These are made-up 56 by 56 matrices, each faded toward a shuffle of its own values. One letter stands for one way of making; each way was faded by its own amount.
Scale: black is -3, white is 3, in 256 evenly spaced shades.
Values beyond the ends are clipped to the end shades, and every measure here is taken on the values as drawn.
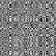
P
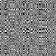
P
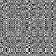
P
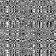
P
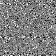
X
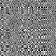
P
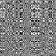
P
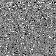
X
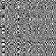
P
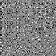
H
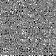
H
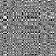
P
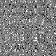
H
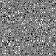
H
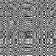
P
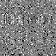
H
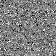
X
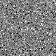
X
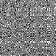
H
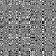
P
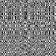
P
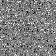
X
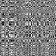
P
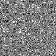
H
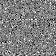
X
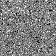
X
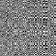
P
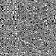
H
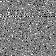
X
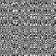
P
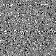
X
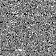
X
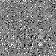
H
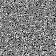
X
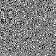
H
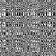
P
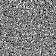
X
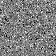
X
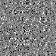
H
